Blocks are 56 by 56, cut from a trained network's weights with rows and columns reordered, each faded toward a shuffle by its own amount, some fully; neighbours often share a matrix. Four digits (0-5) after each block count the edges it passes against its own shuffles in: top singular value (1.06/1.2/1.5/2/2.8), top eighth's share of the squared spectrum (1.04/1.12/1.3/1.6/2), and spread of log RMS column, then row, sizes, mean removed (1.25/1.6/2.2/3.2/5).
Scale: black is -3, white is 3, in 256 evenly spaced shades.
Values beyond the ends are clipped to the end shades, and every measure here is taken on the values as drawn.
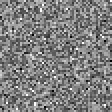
0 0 0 0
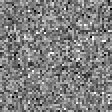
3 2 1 0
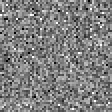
2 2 0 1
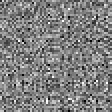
4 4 1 2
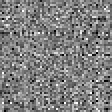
4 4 1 2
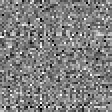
3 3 1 2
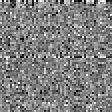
4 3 0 2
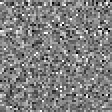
3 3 0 2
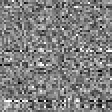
4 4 1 3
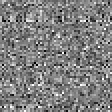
4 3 1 2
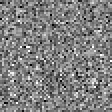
2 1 0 0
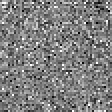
3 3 0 2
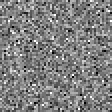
0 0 0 0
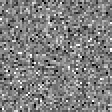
0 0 0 0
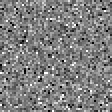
1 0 0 0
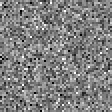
0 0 0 0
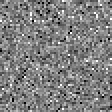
0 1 0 0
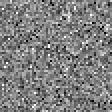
0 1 0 0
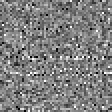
3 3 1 2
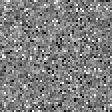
1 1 0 0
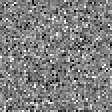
2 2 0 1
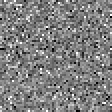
2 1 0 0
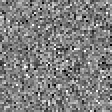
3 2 1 1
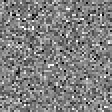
2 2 0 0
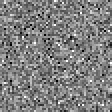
0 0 0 0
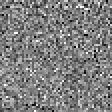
3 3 0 1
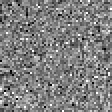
0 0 0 0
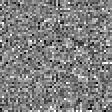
3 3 1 2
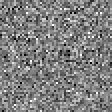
3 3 1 2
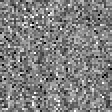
2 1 0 0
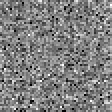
2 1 0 1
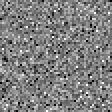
1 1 0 0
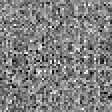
3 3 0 2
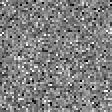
1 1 0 0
